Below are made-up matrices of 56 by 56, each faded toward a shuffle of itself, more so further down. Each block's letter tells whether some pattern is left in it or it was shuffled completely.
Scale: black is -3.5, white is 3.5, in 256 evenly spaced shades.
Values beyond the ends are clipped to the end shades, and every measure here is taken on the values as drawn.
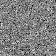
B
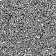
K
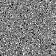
B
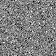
B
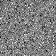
B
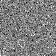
K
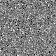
K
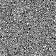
K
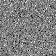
B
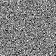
B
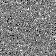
B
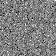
K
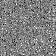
B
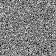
K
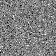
K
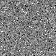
B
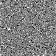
K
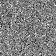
K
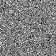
B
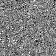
B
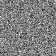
B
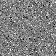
B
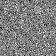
B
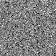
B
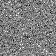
K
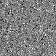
B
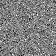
K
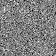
B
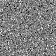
K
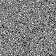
B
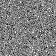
K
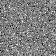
K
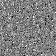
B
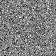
K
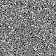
B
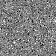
B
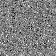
K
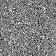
K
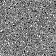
K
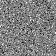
K
